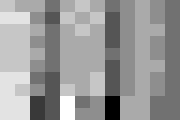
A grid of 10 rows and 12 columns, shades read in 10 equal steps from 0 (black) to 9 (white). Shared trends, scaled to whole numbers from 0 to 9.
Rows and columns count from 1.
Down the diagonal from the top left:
7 8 6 4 6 6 7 3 6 6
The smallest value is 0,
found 2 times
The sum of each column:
75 73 46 35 68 59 61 26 52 60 50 40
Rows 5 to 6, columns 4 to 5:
4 6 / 4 6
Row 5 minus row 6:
0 0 1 0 0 0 0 1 0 0 -1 0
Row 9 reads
8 8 2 3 9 4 5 0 6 6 4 4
